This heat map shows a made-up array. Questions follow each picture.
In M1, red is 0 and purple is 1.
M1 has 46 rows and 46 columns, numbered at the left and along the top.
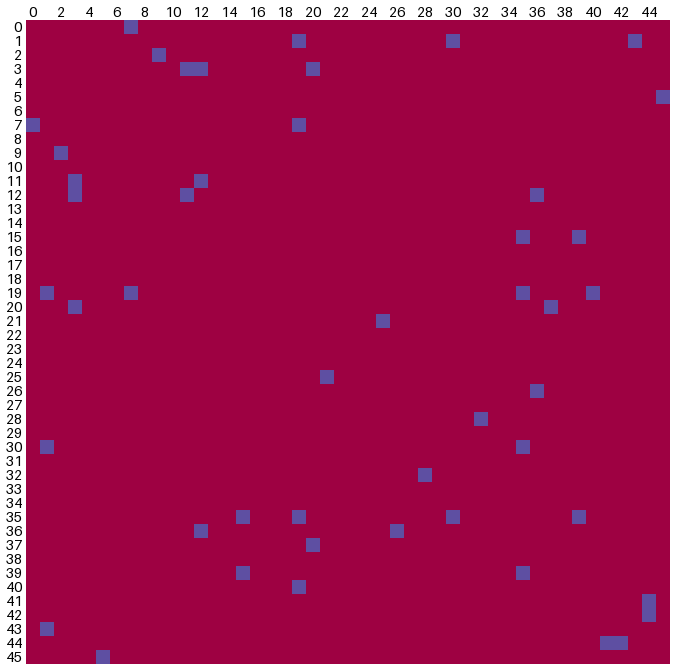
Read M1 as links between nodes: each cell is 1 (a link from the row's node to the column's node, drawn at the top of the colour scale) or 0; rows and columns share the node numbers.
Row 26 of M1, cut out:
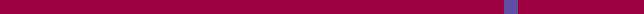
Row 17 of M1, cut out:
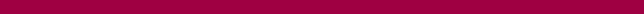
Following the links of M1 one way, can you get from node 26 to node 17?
no
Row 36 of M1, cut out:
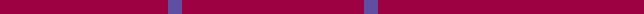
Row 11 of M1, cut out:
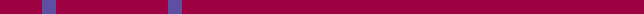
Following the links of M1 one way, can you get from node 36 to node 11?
yes
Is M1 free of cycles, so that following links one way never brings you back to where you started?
no
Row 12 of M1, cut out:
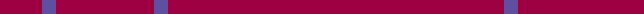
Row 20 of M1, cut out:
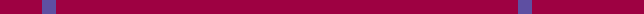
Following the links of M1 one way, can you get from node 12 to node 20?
yes
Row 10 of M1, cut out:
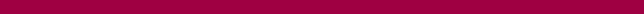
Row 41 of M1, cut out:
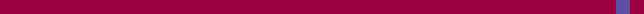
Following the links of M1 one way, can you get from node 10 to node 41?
no
